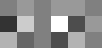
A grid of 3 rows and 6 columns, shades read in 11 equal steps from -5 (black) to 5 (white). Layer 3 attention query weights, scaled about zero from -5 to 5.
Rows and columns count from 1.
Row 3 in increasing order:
-2 -1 0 0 2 2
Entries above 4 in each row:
0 1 0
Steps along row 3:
down up down up down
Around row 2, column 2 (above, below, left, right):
1 -1 -3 0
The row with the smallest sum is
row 3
